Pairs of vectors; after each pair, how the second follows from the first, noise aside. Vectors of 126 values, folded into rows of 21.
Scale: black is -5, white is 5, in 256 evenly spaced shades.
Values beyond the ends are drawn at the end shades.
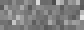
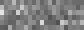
wrapped around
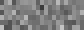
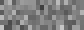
copied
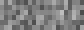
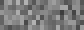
sign-scrambled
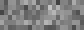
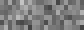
wrapped around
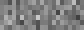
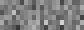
wrapped around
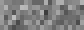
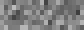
wrapped around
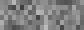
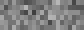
wrapped around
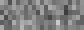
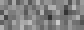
copied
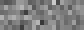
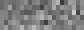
wrapped around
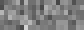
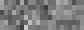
sign-scrambled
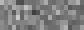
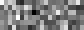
scaled up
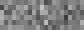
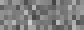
wrapped around
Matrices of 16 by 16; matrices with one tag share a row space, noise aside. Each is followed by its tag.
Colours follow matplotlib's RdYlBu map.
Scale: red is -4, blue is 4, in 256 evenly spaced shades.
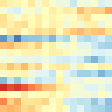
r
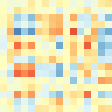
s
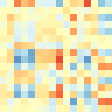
s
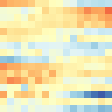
r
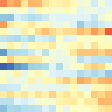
r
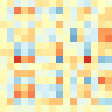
s
